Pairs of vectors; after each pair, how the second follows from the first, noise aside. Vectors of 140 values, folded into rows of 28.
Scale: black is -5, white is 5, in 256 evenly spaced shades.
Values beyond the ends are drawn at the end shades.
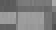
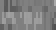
partly zeroed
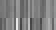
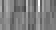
reversed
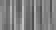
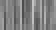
reversed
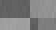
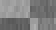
negated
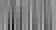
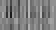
wrapped around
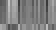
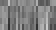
reversed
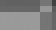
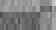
negated
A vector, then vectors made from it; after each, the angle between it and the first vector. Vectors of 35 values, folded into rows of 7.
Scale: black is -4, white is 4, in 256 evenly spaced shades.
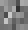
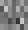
orthogonal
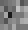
nearly opposite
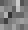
nearly opposite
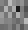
partly aligned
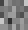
orthogonal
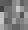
partly opposed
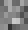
orthogonal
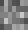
partly aligned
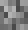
nearly parallel
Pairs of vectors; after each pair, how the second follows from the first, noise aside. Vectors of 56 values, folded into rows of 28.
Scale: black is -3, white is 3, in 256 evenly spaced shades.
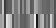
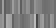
shrunk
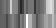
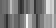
copied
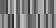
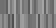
shrunk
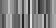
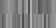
shrunk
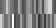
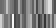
copied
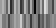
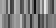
copied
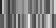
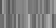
shrunk
